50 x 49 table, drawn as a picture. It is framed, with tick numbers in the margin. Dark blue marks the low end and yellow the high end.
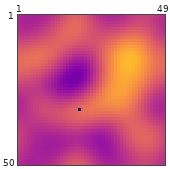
Values change most from cell to cell in the centre. The bottom left is the calmest part. One lone cell stands out, far lower than its neighbours. No row or column stands out. Neither half mirrors the other.
